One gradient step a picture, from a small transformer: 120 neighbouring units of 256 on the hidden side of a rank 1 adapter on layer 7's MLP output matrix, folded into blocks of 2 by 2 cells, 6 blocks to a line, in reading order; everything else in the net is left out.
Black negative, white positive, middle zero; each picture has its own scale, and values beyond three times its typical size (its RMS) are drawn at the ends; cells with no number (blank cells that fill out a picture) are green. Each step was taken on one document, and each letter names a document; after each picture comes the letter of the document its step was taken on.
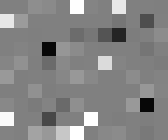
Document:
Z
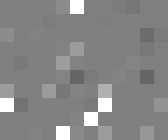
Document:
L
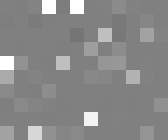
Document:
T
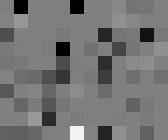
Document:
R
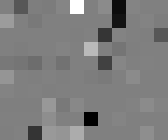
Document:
T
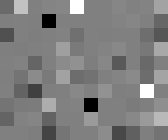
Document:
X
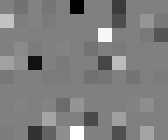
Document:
T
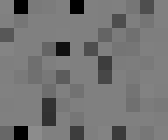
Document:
R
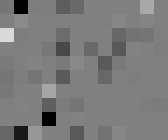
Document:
R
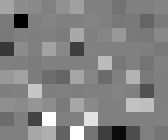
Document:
Z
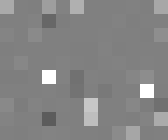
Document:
X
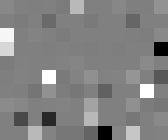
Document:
X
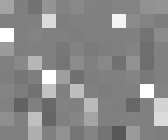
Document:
X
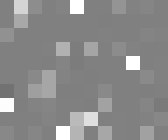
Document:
L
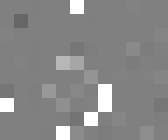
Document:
L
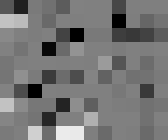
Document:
Z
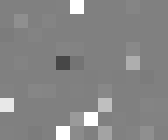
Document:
L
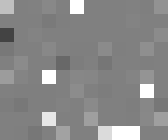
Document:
X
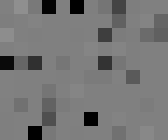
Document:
T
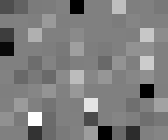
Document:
X
